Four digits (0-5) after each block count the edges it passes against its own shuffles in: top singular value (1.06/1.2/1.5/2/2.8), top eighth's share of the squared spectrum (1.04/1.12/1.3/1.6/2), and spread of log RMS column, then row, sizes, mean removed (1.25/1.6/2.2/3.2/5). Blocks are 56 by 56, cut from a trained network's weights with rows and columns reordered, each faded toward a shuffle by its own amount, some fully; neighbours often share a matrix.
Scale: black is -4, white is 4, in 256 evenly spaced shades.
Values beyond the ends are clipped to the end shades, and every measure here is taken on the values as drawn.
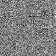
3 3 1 1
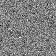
0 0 0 0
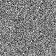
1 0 0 0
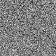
2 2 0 1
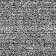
3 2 0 1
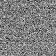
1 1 0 0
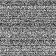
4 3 0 1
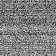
3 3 0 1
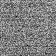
2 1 0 0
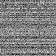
4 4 1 2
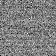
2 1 0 0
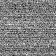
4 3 0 1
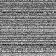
5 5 0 3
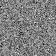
0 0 0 0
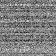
4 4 1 2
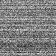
4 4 0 2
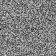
0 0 0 0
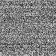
2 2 0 0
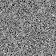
0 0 0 0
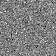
0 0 0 0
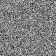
1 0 0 0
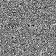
2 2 0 0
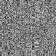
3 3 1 1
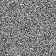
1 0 0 0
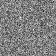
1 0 0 0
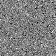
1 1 0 0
